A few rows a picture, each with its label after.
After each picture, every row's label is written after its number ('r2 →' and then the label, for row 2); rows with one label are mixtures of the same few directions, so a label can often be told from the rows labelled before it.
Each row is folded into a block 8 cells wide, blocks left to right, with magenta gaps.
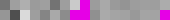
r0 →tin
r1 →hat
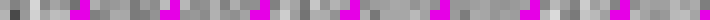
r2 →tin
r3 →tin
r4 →tin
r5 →tin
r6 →tin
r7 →tin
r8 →tin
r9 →tin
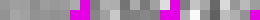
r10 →tin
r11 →tin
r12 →tin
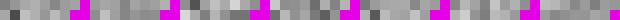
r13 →tin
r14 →tin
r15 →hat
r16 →tin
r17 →tin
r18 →tin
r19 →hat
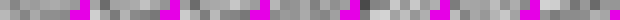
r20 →hat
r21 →hat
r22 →hat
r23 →tin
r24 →hat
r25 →tin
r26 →hat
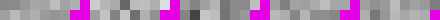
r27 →hat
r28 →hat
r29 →tin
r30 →hat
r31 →tin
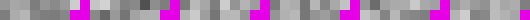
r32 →tin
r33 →hat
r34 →tin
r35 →tin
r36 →hat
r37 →tin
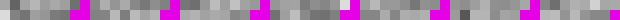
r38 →hat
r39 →hat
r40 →hat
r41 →tin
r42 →hat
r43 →tin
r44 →hat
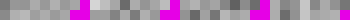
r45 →hat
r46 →hat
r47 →hat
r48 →tin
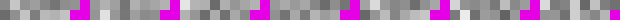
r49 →hat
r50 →tin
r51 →hat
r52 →hat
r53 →hat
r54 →tin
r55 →tin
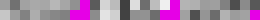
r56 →hat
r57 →tin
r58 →hat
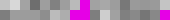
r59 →hat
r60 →tin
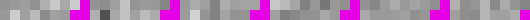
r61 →hat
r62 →tin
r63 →tin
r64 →hat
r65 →hat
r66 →tin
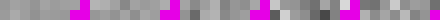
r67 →tin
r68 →hat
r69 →tin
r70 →tin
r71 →hat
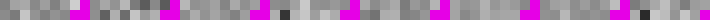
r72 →tin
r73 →hat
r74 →tin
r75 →tin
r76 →tin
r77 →tin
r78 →tin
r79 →tin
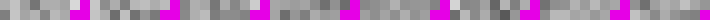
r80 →hat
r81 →hat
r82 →tin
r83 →hat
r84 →hat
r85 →tin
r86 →hat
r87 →hat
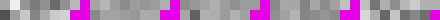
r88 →hat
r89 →hat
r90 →tin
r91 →tin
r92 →hat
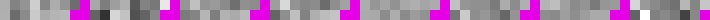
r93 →tin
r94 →tin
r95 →hat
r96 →hat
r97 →hat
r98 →tin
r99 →hat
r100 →tin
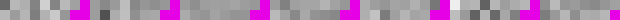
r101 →tin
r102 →tin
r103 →hat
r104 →hat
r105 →tin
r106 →hat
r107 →hat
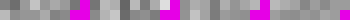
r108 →hat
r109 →tin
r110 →tin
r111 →hat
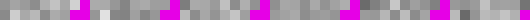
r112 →hat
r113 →tin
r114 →tin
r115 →tin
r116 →hat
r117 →tin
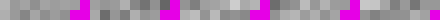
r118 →hat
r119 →hat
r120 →hat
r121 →hat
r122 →hat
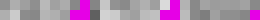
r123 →tin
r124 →hat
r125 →hat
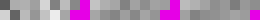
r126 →tin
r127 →hat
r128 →hat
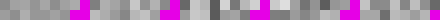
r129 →tin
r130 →tin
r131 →tin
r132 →hat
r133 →tin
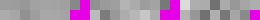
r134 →tin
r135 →tin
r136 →hat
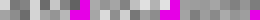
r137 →tin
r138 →hat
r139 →hat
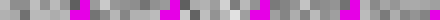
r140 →tin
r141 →hat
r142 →tin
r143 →hat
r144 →hat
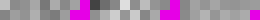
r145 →tin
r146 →hat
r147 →hat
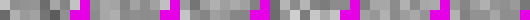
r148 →tin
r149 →tin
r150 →hat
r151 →hat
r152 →tin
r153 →hat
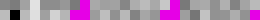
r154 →tin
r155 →hat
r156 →tin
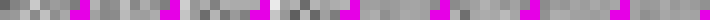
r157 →hat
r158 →tin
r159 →hat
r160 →hat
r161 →tin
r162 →tin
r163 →hat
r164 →tin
